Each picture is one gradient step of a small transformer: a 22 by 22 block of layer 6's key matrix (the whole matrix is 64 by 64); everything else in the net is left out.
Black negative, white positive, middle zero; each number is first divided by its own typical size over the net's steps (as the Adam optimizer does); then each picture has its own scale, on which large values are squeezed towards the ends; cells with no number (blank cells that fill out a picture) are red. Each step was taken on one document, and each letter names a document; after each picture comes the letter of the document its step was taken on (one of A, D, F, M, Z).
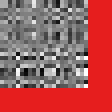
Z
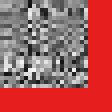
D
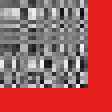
D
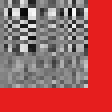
D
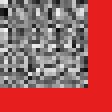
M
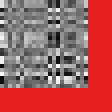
Z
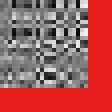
M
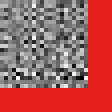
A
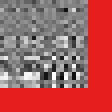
A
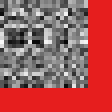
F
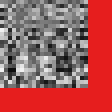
M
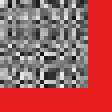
M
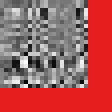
D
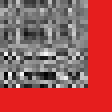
Z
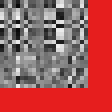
M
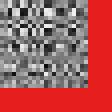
D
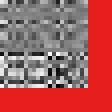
Z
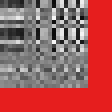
M
